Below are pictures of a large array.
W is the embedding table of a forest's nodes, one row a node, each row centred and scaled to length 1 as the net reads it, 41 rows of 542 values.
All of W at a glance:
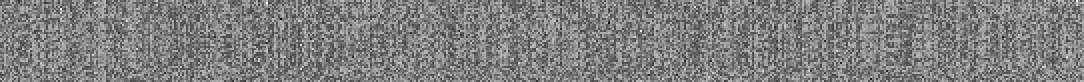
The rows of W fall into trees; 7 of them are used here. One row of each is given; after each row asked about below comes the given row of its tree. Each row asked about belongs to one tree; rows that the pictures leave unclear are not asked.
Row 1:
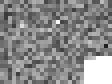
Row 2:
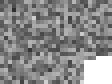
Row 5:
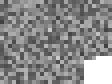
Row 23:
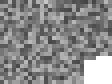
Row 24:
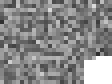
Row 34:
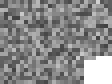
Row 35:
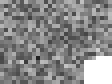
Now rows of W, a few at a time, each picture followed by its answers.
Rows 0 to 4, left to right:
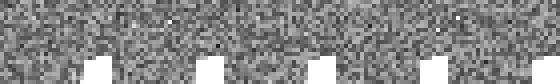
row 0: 2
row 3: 5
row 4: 34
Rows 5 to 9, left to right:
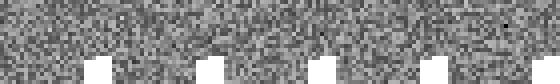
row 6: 34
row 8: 23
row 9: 24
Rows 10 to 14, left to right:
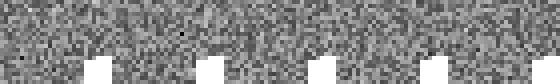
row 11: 34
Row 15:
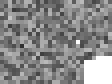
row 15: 35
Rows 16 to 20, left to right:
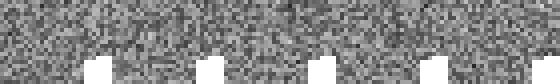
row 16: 34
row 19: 35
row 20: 24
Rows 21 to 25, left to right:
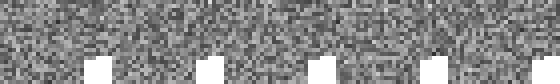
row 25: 1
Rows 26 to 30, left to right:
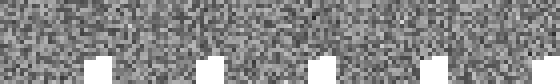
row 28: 23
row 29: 5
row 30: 5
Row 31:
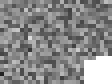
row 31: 23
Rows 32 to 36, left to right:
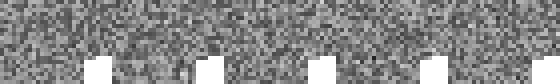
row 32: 23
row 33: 2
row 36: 1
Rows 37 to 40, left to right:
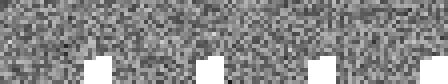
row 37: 2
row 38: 23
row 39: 5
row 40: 1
